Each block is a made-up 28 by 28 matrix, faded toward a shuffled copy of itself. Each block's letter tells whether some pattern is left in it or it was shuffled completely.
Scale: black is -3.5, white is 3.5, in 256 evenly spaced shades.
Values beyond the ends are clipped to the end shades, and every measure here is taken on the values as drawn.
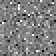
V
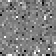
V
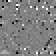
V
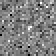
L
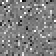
L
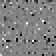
V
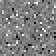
L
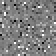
L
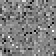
V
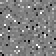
L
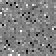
L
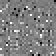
V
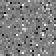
L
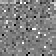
V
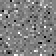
L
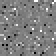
L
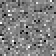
L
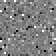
L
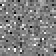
V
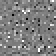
V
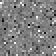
L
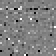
V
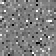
L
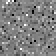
L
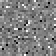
V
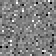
L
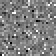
L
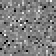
L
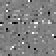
V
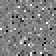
L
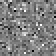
V
